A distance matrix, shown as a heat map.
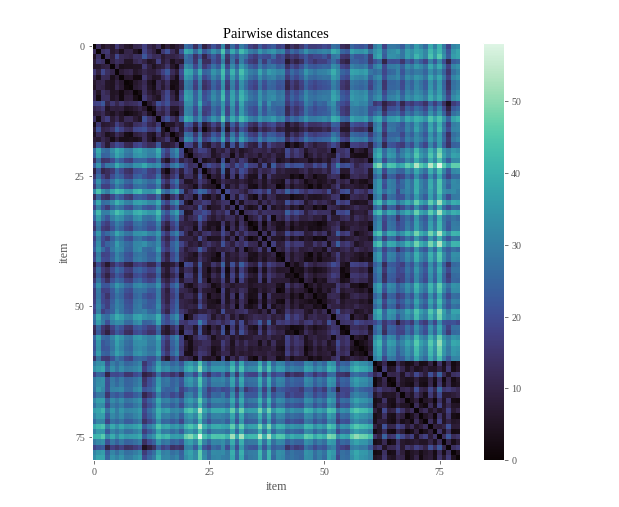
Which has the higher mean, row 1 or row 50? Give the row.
1
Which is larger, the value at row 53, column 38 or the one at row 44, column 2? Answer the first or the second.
the first
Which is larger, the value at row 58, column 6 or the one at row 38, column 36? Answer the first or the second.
the first
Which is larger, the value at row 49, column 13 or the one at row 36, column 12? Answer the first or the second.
the second
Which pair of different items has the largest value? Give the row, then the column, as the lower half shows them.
75, 23
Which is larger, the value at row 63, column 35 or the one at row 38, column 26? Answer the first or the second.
the first
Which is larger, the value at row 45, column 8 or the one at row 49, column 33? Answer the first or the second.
the first
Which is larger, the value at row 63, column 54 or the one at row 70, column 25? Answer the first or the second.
the second
